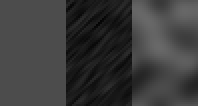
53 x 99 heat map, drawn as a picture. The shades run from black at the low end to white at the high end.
It is made of 1 by 3 panels. Panel 1,1: low, flat. Panel 1,2: very low, slanting up to the right, faint in contrast. Panel 1,3: low, smooth.
